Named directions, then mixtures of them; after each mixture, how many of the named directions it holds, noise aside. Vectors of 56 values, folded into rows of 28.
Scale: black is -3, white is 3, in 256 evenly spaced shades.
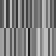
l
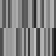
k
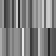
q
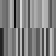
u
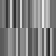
three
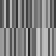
one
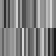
two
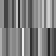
one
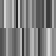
one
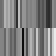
two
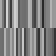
three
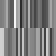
one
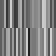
two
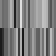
one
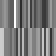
one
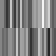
three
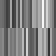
three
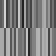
one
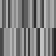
one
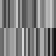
two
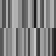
one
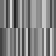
two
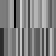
one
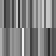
one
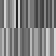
three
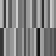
two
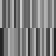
two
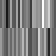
three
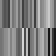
three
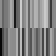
one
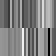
three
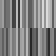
two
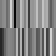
one
